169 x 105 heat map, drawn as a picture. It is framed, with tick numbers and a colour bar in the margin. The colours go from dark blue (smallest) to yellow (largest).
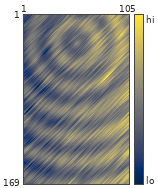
Rings: centred on the top middle. Histogram: bell-shaped. Odd rows or columns: none. Slope: up to the right. Average level on the scale: 50%.
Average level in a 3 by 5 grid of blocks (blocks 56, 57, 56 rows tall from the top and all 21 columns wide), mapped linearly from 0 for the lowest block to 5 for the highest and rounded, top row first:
11245
01234
01234
